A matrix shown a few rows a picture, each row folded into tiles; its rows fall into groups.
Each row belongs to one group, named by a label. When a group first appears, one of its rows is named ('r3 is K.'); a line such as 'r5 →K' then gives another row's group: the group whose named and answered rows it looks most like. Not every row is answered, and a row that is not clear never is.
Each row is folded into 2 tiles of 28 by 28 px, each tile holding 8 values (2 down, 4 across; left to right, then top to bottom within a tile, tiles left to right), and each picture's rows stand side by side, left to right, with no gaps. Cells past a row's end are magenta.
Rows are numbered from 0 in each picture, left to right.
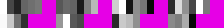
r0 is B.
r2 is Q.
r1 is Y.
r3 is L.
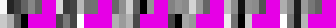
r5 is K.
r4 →K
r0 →B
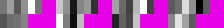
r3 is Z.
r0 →L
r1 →K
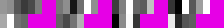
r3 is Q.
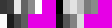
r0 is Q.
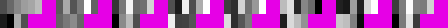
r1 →L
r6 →Y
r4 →Q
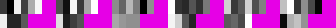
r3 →B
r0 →Q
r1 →Q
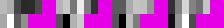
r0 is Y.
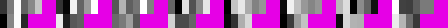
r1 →Q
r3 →Q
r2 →L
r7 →B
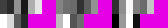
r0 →Y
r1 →Y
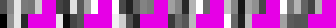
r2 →B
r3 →L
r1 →Q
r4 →K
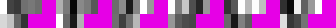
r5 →Q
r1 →K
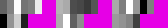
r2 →Z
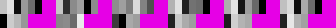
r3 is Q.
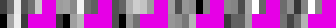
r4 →L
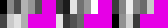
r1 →Q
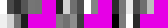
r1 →L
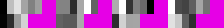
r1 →L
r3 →B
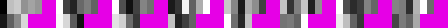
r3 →Q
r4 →K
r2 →B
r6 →B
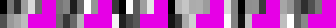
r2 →Q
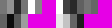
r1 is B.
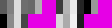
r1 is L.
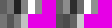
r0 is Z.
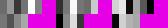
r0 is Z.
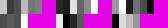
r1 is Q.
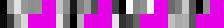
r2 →Q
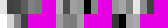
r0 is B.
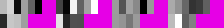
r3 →Y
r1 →Q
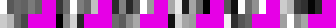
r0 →B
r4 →Q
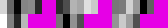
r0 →K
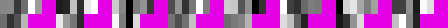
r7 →Y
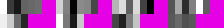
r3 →L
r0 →B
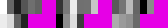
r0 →B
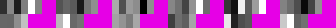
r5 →Y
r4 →Q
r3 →L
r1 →Y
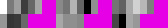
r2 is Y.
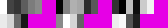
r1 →Z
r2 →Y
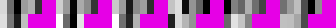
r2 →K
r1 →K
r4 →Z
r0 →K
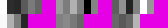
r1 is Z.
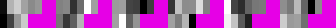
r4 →B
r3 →L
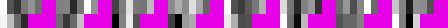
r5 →K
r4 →B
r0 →B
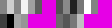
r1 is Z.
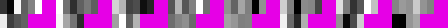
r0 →Q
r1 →B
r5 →K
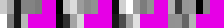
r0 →K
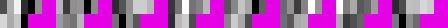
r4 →Z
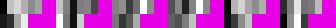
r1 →K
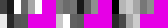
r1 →Y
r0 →Q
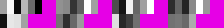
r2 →Q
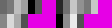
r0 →Z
